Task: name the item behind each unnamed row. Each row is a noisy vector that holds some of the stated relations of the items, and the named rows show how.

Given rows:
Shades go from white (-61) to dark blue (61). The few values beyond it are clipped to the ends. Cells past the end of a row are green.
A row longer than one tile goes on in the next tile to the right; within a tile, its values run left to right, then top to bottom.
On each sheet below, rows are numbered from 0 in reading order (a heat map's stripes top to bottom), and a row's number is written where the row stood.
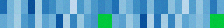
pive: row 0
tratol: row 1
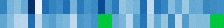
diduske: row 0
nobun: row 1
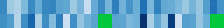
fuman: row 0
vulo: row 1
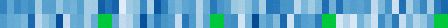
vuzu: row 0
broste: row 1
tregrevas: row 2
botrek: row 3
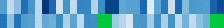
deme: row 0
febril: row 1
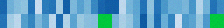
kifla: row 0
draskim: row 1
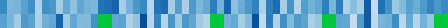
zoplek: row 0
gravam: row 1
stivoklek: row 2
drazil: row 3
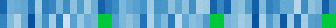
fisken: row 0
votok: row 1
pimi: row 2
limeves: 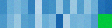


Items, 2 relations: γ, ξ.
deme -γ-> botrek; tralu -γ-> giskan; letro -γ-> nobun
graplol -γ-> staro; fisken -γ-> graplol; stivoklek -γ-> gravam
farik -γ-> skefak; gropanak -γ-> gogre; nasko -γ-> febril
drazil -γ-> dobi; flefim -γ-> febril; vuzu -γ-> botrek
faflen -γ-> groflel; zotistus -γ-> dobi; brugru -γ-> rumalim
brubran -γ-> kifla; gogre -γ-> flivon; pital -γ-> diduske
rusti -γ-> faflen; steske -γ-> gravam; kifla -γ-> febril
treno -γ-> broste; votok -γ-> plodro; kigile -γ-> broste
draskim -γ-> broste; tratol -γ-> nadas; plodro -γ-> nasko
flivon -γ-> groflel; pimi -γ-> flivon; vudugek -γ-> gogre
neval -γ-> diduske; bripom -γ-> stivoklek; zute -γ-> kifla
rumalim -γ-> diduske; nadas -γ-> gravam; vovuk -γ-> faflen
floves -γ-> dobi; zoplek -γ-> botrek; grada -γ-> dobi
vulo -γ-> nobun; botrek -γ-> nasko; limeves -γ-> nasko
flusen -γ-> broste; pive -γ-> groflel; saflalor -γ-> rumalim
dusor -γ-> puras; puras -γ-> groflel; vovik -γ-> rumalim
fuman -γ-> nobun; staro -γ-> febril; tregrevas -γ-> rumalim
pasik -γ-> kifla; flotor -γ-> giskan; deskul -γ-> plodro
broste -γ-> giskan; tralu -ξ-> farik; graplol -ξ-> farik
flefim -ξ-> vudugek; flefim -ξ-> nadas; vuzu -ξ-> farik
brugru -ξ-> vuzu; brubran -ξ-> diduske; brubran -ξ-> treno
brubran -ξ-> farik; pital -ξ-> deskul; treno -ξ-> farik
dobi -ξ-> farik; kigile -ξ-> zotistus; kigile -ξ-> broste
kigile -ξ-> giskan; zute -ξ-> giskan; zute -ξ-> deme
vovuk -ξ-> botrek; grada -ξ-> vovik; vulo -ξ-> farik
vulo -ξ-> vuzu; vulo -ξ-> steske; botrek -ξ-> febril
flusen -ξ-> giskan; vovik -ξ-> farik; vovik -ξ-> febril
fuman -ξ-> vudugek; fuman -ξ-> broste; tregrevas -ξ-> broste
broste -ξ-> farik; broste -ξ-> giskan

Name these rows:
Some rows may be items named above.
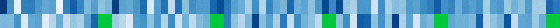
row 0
deskul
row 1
febril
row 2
graplol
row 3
grada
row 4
vuzu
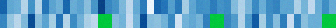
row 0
graplol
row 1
rumalim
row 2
fuman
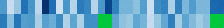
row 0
deme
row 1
nasko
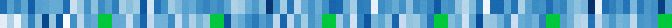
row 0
vovuk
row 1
drazil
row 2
zute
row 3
vovik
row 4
rumalim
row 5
diduske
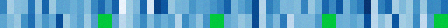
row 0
tralu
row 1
giskan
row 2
farik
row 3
steske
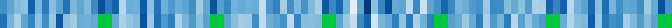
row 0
brubran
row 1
treno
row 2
plodro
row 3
vudugek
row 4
votok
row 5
treno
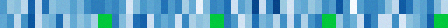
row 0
dobi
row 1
flefim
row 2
zotistus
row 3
pital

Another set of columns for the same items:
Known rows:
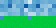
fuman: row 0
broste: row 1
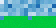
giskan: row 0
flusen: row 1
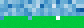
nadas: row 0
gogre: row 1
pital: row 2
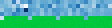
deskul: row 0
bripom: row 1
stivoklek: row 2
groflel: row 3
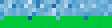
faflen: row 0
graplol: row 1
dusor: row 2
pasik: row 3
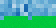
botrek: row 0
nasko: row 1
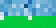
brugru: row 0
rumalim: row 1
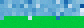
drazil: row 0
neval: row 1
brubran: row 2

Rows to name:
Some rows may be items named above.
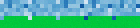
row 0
dobi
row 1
diduske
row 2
tralu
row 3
graplol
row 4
flefim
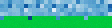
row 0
fuman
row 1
zute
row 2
deme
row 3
vovuk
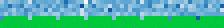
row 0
nadas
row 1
steske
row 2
vulo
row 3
farik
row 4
draskim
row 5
treno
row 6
deme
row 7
flefim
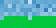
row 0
flotor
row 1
steske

